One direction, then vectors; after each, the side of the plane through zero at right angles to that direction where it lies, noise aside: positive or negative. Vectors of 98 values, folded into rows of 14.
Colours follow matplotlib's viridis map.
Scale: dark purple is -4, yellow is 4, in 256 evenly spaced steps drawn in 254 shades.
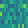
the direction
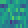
negative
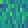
negative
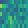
positive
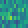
positive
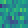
negative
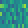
positive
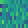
negative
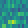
negative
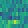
negative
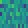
negative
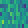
negative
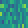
positive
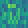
negative
